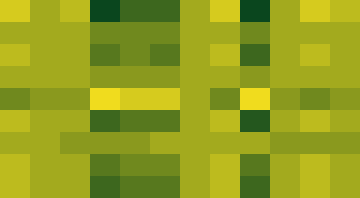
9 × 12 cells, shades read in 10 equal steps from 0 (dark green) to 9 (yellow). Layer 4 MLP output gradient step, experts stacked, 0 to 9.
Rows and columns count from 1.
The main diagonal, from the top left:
8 6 6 5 8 3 6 7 2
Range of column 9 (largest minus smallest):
9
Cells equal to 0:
2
